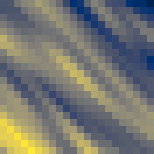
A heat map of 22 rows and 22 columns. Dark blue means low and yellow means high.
Ninth with the lowest average: top right. Lone odd cells: none. Slope: up to the bottom left. Mirror symmetry: none. Ninth with the highest average: bottom left. Grain: diagonal, down to the right.
